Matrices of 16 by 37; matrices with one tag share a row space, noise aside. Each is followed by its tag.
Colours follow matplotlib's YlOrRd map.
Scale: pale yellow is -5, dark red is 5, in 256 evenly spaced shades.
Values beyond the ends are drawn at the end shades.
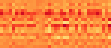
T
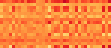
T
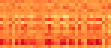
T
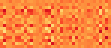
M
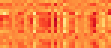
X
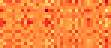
M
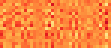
M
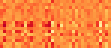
M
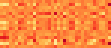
X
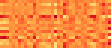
X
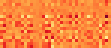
M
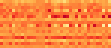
T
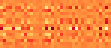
M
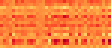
T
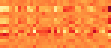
X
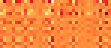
M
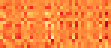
M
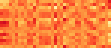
X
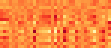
X
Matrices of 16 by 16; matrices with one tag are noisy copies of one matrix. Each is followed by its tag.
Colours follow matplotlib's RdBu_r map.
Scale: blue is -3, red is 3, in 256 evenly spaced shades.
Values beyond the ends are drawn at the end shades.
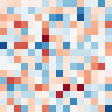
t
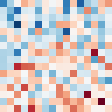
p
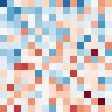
p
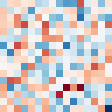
t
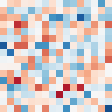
t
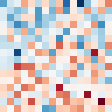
p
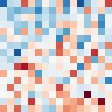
p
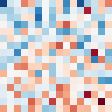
p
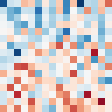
p
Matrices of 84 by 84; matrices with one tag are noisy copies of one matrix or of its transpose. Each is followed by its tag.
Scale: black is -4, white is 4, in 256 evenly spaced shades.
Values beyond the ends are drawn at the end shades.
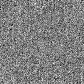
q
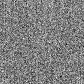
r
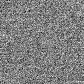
q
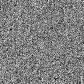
q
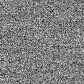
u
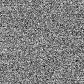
r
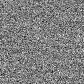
u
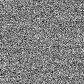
u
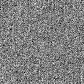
q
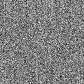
r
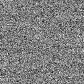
u
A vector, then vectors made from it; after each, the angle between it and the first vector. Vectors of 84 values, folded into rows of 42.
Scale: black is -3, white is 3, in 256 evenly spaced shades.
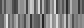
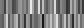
nearly parallel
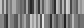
nearly opposite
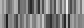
nearly opposite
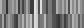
partly opposed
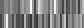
partly aligned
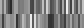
partly opposed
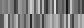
nearly parallel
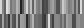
orthogonal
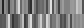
orthogonal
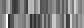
partly aligned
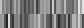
partly opposed
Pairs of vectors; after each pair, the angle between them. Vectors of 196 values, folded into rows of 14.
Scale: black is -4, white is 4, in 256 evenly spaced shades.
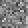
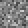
partly aligned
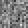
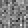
nearly parallel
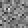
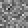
nearly opposite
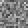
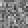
partly aligned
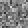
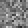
partly opposed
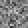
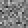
partly opposed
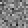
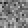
orthogonal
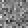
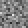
orthogonal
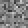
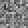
nearly parallel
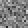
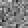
partly aligned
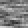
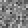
orthogonal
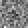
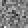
nearly parallel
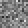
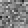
partly aligned
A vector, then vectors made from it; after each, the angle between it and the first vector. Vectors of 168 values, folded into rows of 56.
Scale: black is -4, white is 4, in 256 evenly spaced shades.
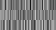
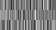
nearly parallel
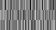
nearly parallel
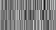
orthogonal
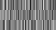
nearly parallel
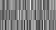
nearly opposite
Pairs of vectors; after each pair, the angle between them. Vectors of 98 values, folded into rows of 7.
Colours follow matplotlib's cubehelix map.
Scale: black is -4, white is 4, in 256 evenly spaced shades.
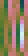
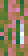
nearly parallel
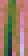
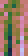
nearly parallel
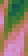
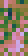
partly aligned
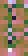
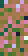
orthogonal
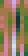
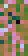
partly aligned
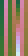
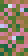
orthogonal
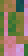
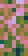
partly opposed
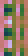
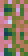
nearly parallel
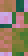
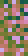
orthogonal
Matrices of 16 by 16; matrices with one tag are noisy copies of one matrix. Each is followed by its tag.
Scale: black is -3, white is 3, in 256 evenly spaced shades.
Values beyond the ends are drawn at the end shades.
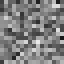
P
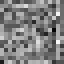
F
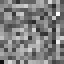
F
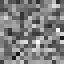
P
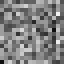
F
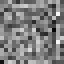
F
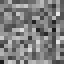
F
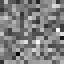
P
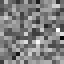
P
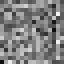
F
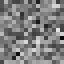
P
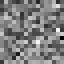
P
